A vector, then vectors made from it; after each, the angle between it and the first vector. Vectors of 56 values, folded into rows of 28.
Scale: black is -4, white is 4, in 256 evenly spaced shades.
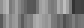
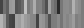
partly opposed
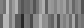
partly aligned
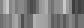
nearly parallel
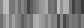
nearly parallel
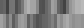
nearly opposite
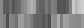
nearly opposite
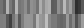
partly aligned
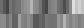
nearly opposite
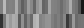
partly aligned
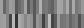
orthogonal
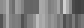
nearly parallel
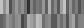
partly aligned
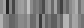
partly opposed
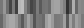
orthogonal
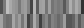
orthogonal
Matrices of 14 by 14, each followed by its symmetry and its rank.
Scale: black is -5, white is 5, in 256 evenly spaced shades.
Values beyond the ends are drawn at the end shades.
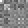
symmetric, rank three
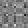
antisymmetric, rank two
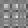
symmetric, rank one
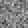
neither, full rank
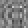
neither, rank two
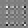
symmetric, rank one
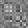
symmetric, rank three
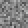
neither, full rank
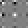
symmetric, rank one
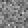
neither, full rank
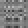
neither, rank two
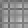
symmetric, rank one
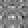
neither, rank two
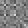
symmetric, rank three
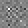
symmetric, rank three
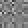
antisymmetric, rank two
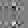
neither, rank two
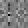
neither, rank two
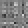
antisymmetric, rank two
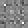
symmetric, rank three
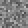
neither, full rank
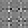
antisymmetric, rank two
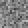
neither, full rank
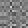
neither, rank two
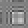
symmetric, rank one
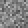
neither, full rank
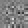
antisymmetric, rank two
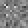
symmetric, rank three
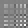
symmetric, rank one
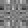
antisymmetric, rank two
